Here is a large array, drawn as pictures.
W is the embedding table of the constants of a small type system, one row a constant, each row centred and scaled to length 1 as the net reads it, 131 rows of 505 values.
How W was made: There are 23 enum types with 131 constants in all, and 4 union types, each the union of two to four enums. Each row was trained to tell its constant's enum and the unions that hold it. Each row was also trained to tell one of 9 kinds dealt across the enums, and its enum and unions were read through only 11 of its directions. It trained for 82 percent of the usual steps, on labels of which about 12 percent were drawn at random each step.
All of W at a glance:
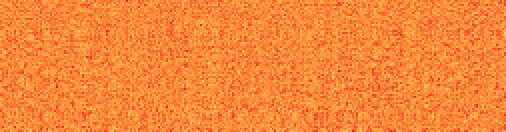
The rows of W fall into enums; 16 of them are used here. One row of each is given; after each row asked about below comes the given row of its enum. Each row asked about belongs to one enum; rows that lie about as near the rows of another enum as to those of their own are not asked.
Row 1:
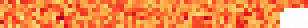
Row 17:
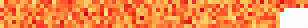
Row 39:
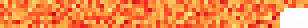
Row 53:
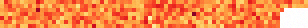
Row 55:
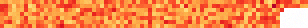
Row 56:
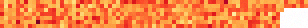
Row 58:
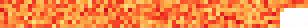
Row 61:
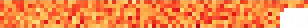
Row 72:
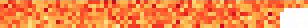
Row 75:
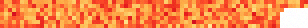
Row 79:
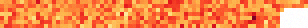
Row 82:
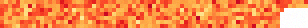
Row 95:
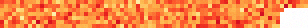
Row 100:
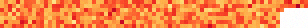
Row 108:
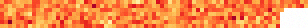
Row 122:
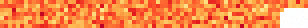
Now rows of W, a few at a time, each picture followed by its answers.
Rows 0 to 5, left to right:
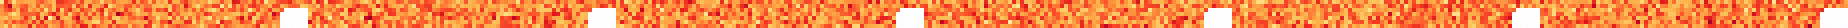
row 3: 82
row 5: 56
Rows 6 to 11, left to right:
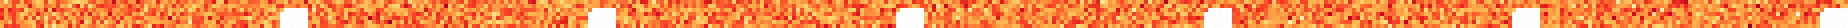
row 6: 1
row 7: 95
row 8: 100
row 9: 122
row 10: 108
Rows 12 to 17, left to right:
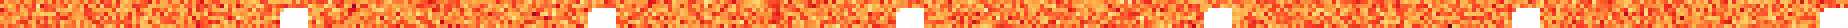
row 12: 58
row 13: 100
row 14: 79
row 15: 39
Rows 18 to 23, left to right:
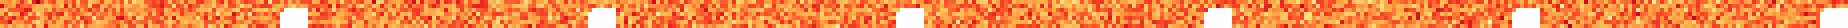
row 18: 61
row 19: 122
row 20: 55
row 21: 95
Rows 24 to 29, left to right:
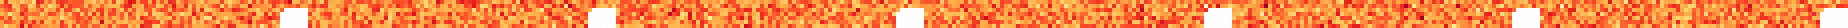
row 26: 72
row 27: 95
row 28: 75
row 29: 108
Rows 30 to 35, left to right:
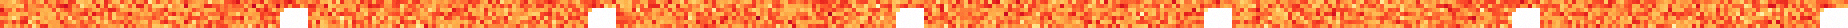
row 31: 55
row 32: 108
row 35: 55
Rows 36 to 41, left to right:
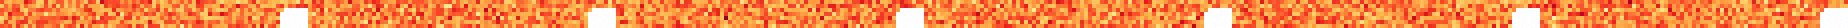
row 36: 100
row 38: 55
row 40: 122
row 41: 82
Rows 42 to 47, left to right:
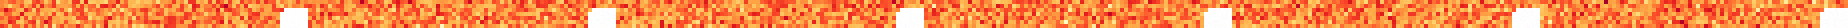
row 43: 108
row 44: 61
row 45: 1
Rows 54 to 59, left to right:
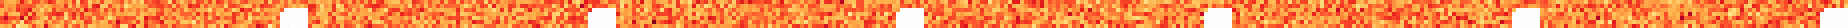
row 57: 100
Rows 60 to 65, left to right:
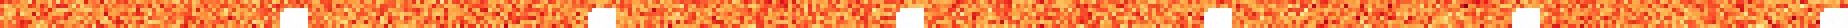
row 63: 79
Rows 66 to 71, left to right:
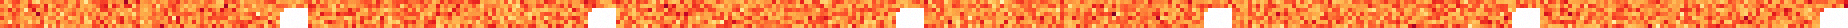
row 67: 82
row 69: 58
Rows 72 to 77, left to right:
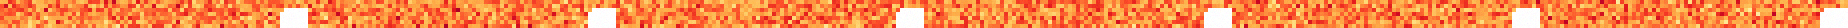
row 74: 61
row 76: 1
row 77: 82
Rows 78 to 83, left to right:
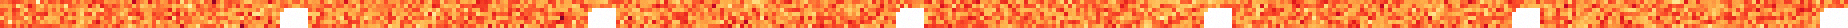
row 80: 95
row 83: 108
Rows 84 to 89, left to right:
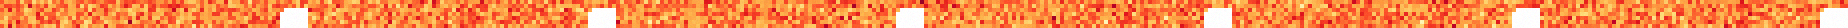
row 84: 56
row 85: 79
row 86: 58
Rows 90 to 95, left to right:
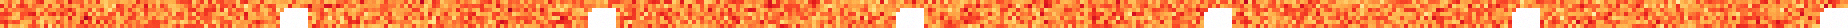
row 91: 79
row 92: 122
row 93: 56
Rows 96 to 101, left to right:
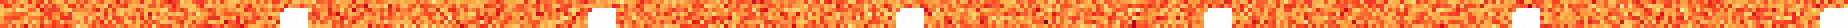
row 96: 122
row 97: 72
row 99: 58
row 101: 95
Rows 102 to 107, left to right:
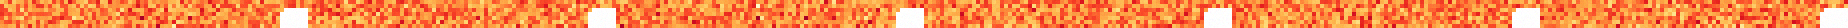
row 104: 95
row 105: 56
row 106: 108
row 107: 61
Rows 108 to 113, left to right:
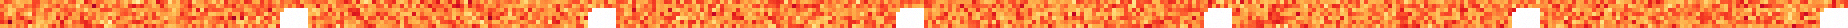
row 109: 122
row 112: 56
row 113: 58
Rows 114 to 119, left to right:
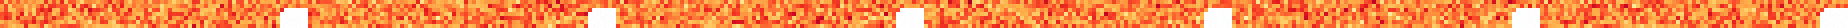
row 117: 100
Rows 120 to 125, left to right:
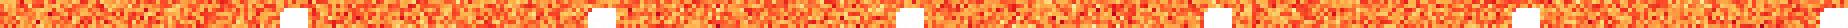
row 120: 61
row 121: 82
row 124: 61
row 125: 100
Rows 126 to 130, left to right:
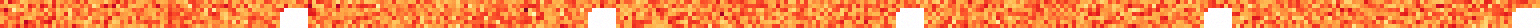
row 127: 58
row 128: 82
